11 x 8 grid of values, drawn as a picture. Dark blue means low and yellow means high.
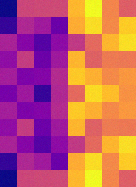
Calmest part: middle right. Slope: up to the right. Grain: streaks running down. Mirror symmetry: top to bottom.
